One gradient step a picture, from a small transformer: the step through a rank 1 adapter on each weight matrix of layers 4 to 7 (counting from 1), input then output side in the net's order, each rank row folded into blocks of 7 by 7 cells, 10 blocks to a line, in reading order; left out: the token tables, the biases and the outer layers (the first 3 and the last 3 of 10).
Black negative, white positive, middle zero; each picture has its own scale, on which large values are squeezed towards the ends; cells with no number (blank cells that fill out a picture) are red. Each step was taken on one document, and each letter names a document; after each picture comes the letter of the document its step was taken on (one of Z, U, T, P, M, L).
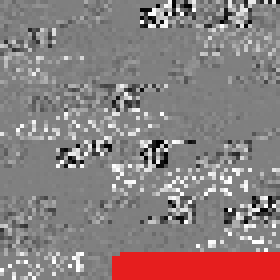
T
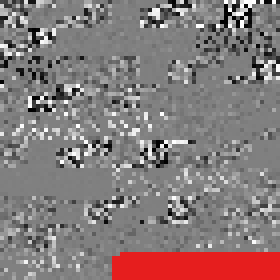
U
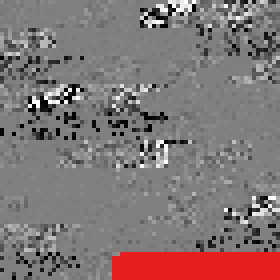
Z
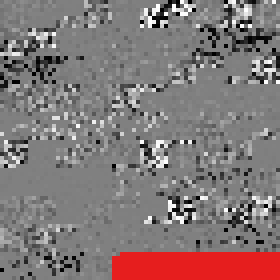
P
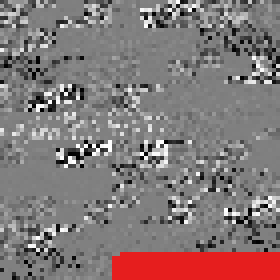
Z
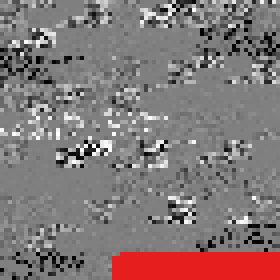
Z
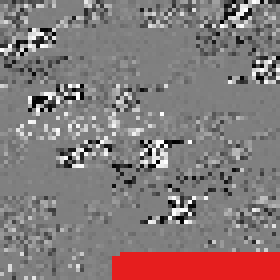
T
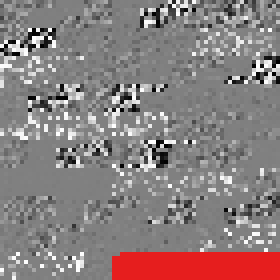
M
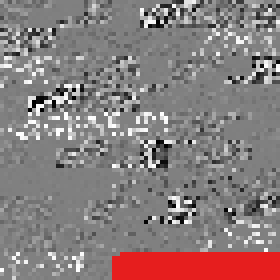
M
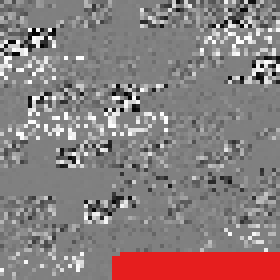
M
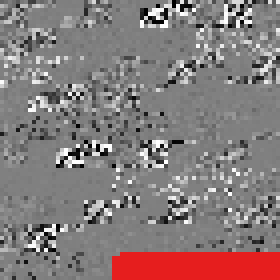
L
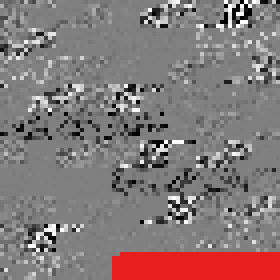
U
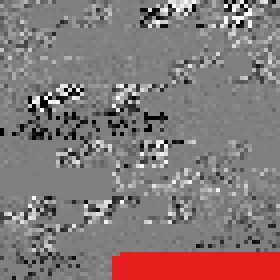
Z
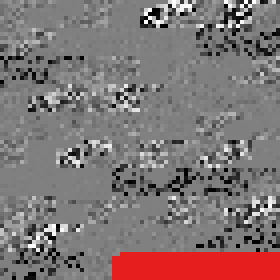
U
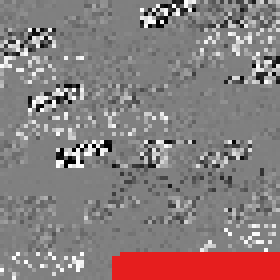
M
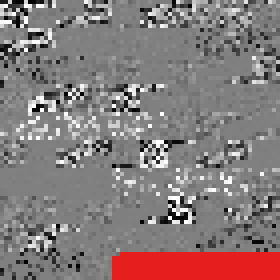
T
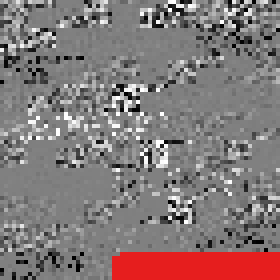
T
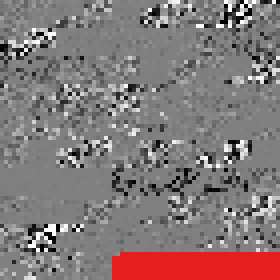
U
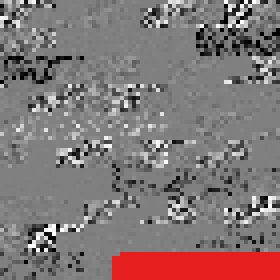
U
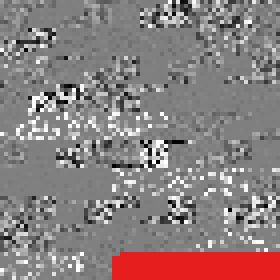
T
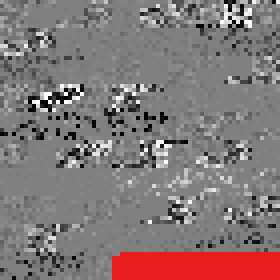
Z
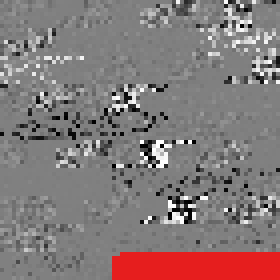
P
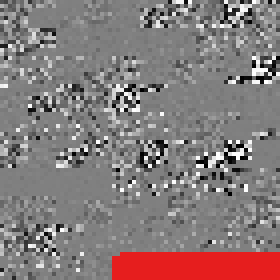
T
